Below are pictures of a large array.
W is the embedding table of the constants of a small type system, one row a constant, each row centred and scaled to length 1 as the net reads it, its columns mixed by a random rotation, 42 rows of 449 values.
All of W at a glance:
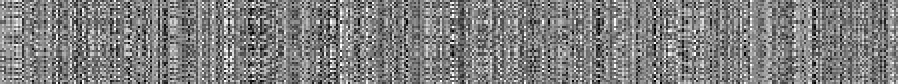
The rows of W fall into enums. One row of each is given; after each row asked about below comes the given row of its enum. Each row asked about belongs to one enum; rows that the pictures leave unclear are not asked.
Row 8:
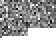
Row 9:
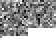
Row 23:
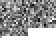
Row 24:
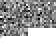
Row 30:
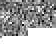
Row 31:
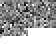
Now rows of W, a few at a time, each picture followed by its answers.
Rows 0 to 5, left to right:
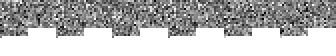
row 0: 9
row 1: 8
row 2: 30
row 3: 8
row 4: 24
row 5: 31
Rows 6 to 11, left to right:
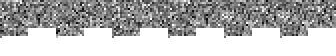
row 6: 9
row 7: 31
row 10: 30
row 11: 30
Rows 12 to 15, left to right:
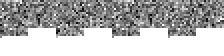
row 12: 9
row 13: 31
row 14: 9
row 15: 23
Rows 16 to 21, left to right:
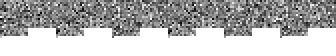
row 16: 24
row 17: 31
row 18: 8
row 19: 31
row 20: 23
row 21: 8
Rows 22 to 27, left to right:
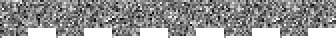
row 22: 9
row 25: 30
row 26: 23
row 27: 23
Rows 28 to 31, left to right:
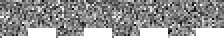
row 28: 30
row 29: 8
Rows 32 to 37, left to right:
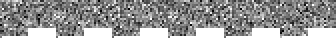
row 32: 9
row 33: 30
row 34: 8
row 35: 30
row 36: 8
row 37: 31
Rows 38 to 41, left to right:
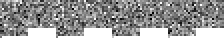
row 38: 9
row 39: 8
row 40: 24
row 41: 31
